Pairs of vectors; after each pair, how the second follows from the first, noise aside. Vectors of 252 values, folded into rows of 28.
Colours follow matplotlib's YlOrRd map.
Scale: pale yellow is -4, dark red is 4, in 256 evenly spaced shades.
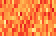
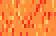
partly zeroed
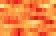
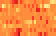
partly zeroed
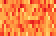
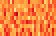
shuffled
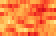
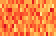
shuffled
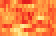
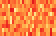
shuffled
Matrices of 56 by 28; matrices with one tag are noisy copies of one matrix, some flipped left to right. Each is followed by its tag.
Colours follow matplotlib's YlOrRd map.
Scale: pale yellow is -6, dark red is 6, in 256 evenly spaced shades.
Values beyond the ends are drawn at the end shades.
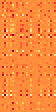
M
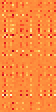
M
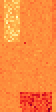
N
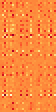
M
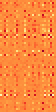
M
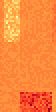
N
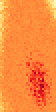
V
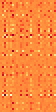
M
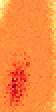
V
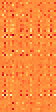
M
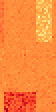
N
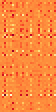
M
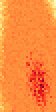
V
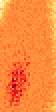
V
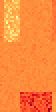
N
